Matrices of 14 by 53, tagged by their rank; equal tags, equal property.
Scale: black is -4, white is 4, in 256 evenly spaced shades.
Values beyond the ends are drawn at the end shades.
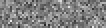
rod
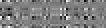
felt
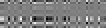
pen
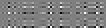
pen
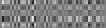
pen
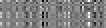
felt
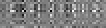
felt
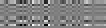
pen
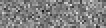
rod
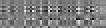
felt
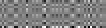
pen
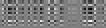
pen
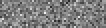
rod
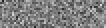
rod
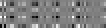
pen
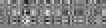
felt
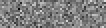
rod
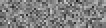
rod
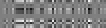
pen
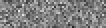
rod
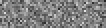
rod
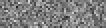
rod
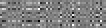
felt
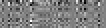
felt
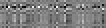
felt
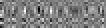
felt
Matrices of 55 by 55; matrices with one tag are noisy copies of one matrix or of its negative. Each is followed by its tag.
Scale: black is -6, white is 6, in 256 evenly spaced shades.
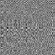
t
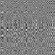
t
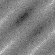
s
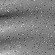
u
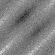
s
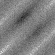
s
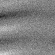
u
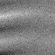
u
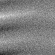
u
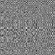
t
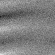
u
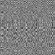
t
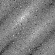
s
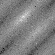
s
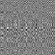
t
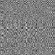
t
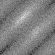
s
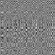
t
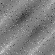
s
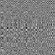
t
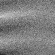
u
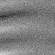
u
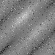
s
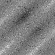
s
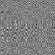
t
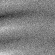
u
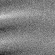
u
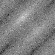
s
